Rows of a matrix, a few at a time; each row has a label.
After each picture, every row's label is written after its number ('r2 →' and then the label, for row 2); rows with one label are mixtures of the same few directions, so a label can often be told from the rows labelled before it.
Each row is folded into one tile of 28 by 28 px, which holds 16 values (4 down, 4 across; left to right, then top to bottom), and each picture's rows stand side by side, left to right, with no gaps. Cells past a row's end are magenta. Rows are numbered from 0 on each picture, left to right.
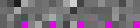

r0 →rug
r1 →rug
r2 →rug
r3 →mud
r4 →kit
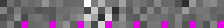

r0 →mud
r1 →mud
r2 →rug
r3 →mud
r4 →kit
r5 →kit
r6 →rug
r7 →rug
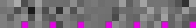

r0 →rug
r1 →kit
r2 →kit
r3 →kit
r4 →kit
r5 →mud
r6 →rug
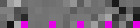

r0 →rug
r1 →mud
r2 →rug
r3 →rug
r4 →mud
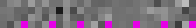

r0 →rug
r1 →mud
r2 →kit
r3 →rug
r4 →rug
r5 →mud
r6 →rug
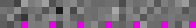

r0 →rug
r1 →rug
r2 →kit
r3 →rug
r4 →kit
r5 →kit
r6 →rug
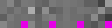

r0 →kit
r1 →kit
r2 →kit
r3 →rug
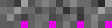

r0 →rug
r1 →mud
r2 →mud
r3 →rug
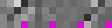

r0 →rug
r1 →kit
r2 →mud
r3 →kit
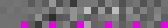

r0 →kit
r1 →rug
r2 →mud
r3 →kit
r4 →kit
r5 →mud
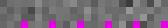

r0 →mud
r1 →kit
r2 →rug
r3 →kit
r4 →rug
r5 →kit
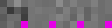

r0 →mud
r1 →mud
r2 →mud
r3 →kit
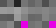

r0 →mud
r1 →mud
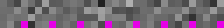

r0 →rug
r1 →kit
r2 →mud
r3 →mud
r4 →mud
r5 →rug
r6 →rug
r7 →rug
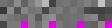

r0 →kit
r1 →rug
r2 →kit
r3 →mud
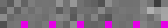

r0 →kit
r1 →mud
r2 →mud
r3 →rug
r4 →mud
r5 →mud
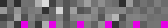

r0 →mud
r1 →rug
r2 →kit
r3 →mud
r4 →kit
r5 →kit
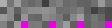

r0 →mud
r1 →mud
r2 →rug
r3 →mud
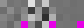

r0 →mud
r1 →mud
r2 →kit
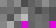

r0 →rug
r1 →mud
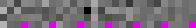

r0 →kit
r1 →mud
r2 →kit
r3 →kit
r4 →mud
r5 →rug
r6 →kit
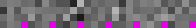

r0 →kit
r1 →kit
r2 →rug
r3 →mud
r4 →kit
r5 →rug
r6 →kit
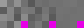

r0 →mud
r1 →mud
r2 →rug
